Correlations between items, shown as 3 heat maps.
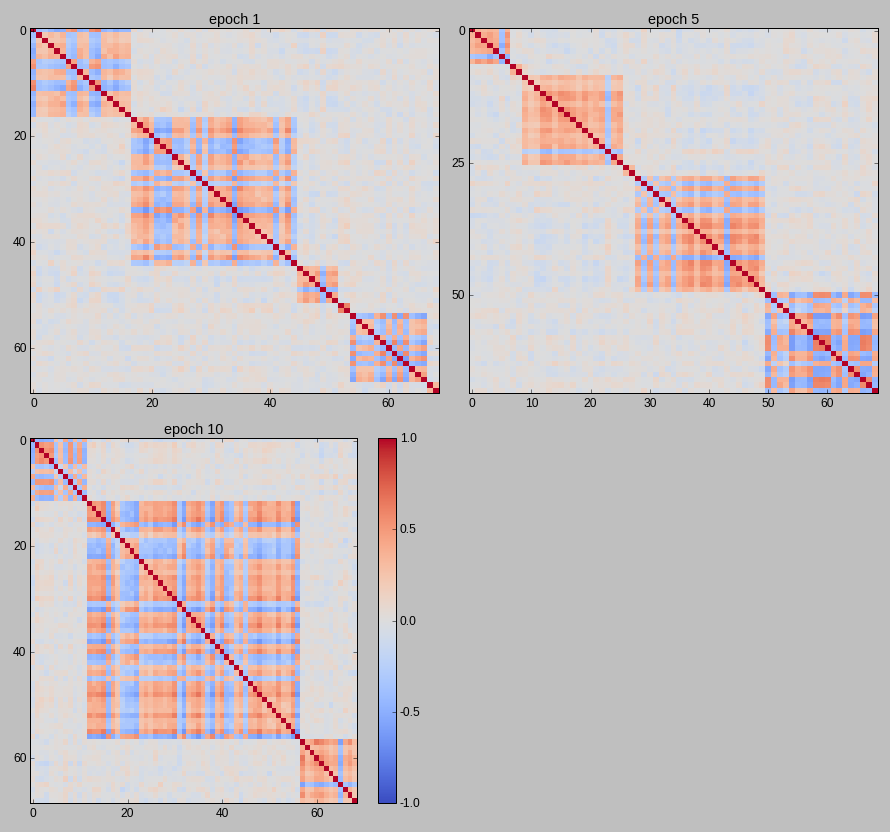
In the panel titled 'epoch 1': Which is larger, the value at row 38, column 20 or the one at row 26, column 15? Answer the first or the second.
the first
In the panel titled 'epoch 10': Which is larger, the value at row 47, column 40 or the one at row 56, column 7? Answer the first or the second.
the first
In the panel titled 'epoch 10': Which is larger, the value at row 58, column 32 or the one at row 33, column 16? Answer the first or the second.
the first
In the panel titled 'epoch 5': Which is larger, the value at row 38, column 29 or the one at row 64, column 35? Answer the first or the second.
the second
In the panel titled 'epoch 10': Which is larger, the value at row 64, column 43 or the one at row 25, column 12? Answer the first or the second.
the second
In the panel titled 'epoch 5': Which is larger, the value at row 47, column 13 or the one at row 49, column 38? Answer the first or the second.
the second
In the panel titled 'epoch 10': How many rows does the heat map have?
69
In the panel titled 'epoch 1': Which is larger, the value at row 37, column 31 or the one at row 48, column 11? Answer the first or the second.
the first
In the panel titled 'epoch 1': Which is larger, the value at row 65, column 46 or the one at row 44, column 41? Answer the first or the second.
the second
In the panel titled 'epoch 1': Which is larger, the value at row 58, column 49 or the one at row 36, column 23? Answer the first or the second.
the first
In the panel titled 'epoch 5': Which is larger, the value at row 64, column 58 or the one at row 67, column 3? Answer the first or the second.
the second
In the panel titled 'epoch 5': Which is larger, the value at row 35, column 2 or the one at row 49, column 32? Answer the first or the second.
the second
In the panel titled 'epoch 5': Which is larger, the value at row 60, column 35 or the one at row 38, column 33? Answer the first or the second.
the second
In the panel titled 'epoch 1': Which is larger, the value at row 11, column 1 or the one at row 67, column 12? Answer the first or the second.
the second
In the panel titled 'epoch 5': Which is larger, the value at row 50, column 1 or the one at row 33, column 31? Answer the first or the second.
the first
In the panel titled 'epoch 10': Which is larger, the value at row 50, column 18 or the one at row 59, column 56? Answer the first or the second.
the first
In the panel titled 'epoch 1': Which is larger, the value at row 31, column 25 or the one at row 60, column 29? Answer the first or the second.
the first
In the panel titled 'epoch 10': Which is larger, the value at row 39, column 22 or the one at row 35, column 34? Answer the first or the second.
the second
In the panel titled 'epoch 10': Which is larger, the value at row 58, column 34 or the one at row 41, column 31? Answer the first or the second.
the second
